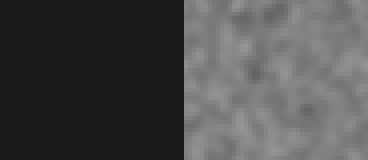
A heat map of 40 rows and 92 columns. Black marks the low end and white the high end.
The table splits into one row of 2 panels. Panel 1,1: very low, flat. Panel 1,2: middling, blotchy, faint in contrast.
